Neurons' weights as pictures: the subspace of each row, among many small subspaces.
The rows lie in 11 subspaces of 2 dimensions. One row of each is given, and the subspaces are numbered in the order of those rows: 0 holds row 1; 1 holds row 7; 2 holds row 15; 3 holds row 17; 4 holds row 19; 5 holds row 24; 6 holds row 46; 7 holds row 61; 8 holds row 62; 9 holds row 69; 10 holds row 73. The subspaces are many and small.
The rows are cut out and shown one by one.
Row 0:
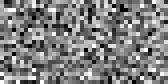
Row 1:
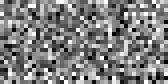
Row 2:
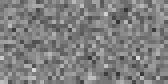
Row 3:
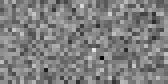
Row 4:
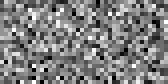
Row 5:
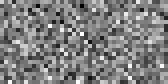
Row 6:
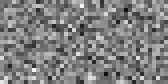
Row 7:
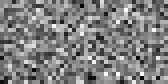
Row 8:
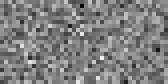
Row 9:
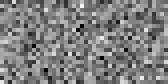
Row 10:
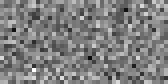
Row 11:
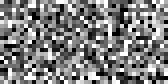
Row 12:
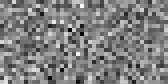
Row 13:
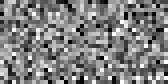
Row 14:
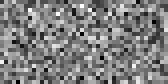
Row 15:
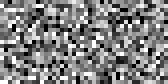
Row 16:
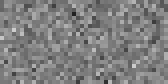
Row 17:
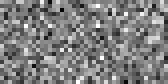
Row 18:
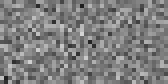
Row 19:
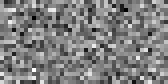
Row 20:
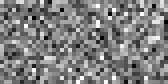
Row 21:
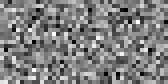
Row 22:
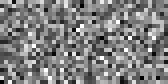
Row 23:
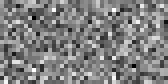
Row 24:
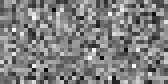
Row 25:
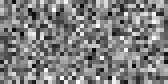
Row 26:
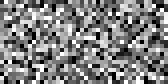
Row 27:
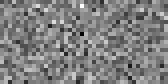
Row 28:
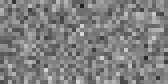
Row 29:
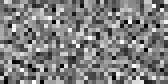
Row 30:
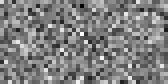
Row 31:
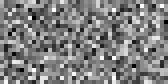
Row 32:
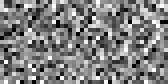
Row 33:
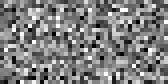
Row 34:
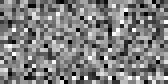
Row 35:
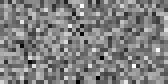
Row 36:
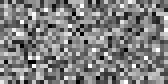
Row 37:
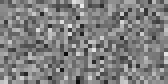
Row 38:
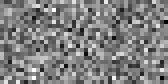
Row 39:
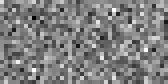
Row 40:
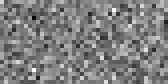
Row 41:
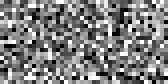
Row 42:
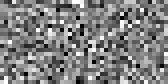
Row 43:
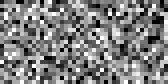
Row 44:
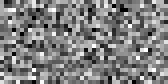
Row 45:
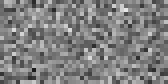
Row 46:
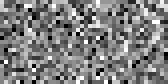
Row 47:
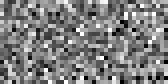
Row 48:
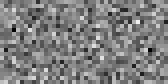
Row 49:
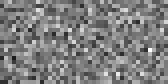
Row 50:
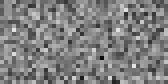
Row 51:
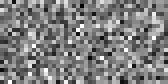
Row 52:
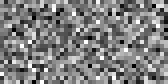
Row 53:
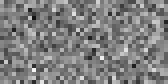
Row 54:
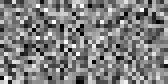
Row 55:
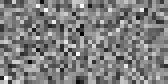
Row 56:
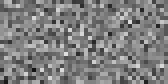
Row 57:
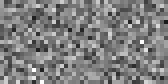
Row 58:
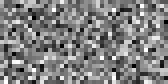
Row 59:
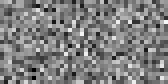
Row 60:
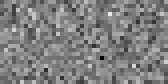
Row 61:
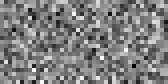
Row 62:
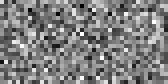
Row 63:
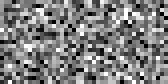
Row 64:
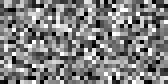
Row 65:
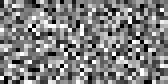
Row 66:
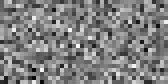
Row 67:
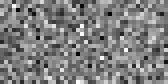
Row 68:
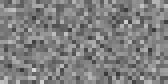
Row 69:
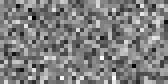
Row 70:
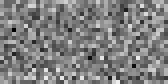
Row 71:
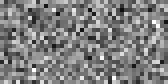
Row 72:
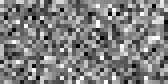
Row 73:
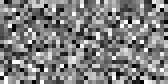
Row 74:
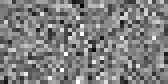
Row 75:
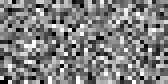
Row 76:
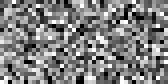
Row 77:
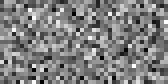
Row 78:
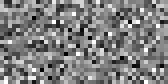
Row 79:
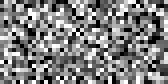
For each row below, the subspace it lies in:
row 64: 5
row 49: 2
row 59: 8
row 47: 0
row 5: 8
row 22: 4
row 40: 3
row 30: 8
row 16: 6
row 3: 5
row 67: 2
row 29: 10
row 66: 7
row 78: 6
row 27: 8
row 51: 4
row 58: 9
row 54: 9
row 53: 7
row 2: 1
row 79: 7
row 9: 4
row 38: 8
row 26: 10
